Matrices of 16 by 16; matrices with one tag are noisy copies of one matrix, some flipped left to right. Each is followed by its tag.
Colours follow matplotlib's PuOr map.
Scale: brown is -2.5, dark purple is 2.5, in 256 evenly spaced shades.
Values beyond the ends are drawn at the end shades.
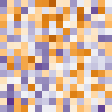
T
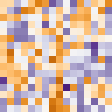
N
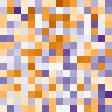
T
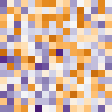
T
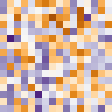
T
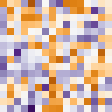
N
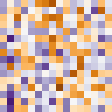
T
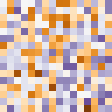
T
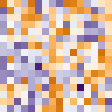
N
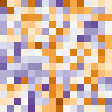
N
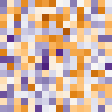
T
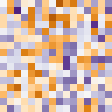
T
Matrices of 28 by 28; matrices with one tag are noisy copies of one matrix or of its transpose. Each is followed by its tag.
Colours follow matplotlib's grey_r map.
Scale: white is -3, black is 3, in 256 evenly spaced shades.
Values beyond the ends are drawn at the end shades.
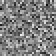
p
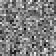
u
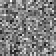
u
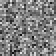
u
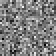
u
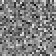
p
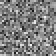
p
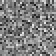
p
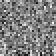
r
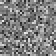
p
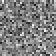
p
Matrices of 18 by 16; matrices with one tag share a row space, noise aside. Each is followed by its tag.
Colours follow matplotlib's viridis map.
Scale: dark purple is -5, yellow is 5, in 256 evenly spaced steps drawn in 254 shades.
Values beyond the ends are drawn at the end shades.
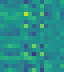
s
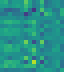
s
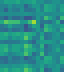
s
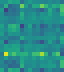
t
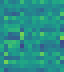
t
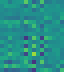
s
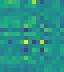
s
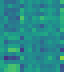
t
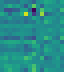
s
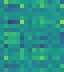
t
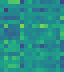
t
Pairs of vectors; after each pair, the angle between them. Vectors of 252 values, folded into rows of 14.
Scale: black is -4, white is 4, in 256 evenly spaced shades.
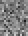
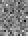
nearly parallel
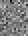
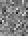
partly opposed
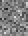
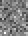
nearly parallel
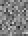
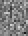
partly opposed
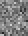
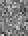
nearly parallel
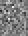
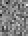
partly opposed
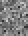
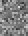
nearly opposite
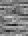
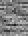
nearly parallel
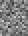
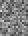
nearly parallel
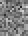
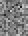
nearly parallel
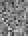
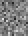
nearly parallel
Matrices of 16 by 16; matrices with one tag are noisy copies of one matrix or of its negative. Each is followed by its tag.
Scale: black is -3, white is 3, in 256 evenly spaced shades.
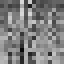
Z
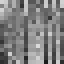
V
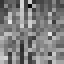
Z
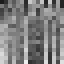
V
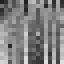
V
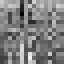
Z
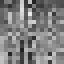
Z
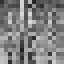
Z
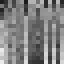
V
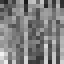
V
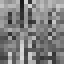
Z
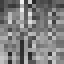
Z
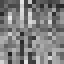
Z
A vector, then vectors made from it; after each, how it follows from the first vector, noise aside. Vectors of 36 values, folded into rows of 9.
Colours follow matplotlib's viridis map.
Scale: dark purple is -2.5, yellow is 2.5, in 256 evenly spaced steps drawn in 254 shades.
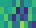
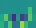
partly zeroed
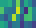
sign-scrambled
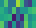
wrapped around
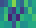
reversed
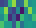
reversed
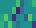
partly zeroed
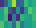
reversed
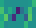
partly zeroed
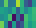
wrapped around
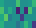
partly zeroed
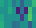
partly zeroed
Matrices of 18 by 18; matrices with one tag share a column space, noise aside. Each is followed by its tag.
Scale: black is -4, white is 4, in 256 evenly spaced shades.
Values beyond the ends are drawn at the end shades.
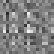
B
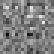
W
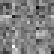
W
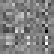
B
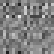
W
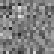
W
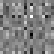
W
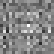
B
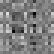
B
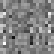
B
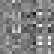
B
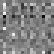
W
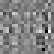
B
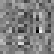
B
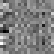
B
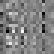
B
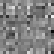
W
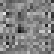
B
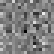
B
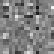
W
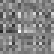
B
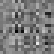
B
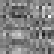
W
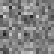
W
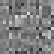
W
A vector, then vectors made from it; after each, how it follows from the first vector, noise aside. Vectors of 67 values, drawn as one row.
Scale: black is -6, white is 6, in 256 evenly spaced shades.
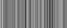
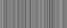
shrunk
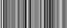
scaled up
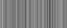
shrunk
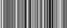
scaled up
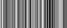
scaled up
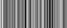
scaled up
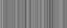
shrunk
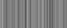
shrunk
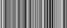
scaled up
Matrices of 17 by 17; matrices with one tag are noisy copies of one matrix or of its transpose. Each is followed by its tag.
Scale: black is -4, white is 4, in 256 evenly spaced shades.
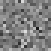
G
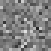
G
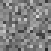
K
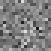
G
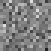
K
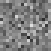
G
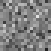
K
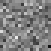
K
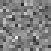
K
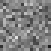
K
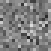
G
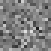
G
